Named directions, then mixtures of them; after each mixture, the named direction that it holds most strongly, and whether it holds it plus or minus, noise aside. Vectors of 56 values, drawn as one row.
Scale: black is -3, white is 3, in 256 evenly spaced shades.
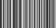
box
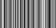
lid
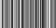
box, minus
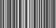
box, plus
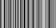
lid, plus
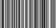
lid, minus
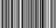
box, minus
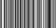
lid, plus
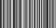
box, plus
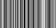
lid, plus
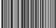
box, minus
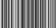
box, minus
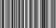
lid, minus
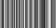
lid, minus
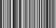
box, plus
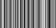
lid, plus
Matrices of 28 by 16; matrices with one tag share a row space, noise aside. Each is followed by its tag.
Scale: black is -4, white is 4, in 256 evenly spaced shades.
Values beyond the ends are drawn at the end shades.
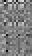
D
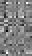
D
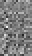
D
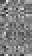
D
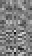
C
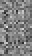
D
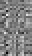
D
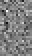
D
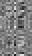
C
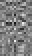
C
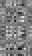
C
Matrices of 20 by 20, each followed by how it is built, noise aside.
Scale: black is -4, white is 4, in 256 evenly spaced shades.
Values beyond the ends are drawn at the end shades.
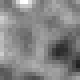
smooth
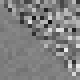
upper triangular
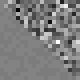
upper triangular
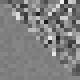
upper triangular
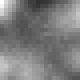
smooth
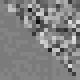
upper triangular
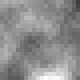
smooth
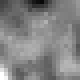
smooth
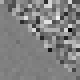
upper triangular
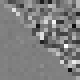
upper triangular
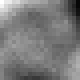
smooth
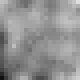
smooth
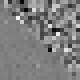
upper triangular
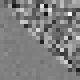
upper triangular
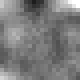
smooth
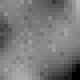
smooth
